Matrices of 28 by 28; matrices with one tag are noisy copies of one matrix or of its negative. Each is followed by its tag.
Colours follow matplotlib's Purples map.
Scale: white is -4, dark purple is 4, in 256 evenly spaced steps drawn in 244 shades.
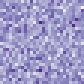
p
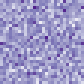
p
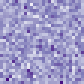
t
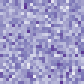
t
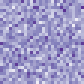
p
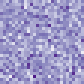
t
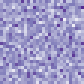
p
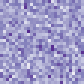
t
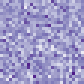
t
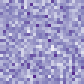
t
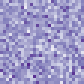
t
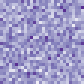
p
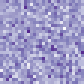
t
